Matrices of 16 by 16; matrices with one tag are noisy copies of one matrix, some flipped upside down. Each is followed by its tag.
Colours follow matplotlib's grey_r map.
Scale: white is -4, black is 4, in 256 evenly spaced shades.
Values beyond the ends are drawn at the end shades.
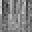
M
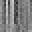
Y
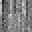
M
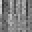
M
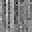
Y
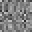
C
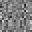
C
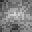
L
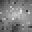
L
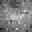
L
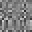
C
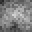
L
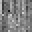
M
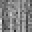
M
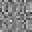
C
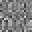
C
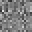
C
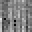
M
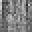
M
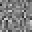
C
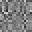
C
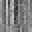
Y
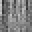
M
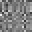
C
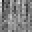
M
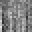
M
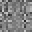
C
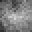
L
